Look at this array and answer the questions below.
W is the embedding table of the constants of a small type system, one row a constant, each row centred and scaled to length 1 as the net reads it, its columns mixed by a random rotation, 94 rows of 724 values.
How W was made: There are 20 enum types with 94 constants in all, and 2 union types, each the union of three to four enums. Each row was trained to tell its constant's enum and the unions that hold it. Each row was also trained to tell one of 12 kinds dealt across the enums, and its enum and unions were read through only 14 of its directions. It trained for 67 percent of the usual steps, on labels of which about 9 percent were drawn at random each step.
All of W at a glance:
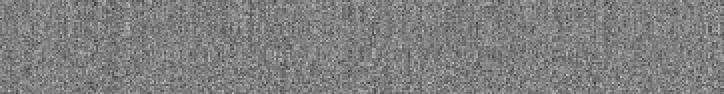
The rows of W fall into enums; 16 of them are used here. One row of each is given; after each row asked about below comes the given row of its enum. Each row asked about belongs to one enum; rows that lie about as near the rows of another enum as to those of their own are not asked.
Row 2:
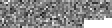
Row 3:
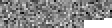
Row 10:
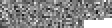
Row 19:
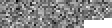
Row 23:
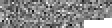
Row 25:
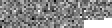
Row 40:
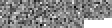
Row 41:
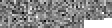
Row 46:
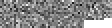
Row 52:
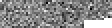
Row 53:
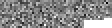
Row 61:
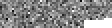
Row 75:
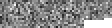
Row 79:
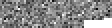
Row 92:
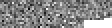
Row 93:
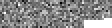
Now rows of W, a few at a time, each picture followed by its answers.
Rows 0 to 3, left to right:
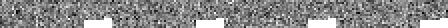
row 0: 10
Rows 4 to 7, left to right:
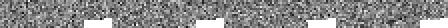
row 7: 19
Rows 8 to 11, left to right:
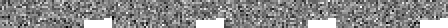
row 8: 40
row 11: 53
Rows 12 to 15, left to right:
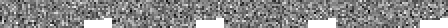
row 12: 19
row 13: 75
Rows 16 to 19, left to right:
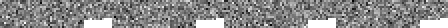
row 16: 10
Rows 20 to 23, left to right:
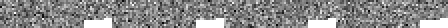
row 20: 46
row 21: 93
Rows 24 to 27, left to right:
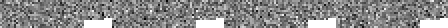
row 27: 53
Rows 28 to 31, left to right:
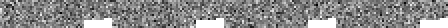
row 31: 92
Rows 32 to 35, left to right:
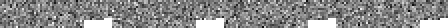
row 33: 3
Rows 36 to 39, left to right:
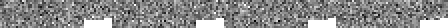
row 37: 10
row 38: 40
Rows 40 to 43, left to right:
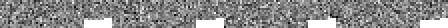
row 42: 79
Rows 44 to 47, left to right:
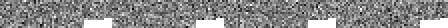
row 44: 40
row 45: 3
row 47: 25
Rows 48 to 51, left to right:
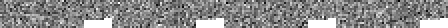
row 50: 53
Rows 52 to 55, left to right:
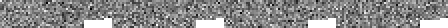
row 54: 93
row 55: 52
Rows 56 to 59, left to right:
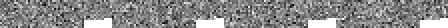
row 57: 19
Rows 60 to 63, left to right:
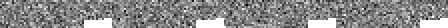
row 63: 3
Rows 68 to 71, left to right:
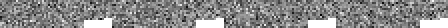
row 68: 3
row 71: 19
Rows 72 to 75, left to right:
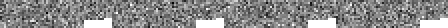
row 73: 93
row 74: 46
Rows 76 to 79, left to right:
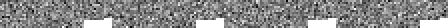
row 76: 40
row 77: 53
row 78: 75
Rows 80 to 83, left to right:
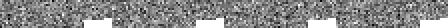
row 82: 75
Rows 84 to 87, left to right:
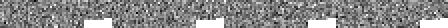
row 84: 2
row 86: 52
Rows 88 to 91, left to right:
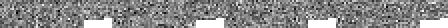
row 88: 10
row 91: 23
